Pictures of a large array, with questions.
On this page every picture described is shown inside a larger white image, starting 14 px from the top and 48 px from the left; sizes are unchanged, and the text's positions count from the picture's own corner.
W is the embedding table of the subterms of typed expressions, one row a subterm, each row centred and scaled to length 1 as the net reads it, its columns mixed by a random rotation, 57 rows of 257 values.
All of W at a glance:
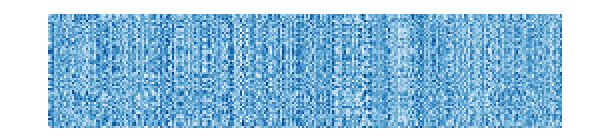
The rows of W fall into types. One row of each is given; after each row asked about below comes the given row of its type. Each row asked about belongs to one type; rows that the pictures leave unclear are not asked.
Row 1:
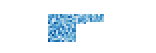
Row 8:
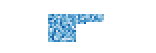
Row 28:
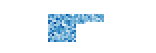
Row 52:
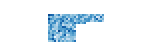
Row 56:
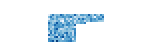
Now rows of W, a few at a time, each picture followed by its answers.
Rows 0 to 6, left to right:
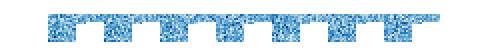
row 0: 1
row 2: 1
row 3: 56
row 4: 1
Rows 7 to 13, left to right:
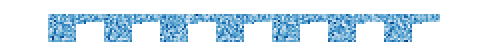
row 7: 8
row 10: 8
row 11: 8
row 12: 28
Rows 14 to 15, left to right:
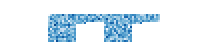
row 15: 8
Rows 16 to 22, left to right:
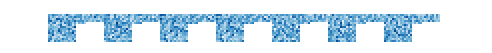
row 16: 28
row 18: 52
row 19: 52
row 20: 8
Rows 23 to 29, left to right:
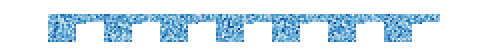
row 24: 52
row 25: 8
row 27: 28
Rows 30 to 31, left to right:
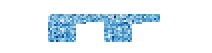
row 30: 56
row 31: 56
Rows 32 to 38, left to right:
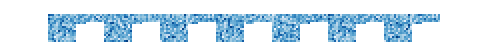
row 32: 52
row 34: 56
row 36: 8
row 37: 52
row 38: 56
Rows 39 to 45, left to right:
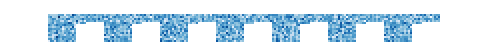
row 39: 56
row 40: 56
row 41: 1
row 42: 1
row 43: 52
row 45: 56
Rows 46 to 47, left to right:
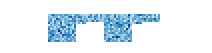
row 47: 56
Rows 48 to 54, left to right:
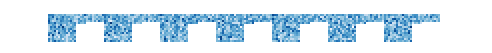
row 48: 1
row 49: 1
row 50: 52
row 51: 8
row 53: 8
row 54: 28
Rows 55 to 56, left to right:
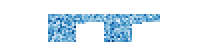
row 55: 28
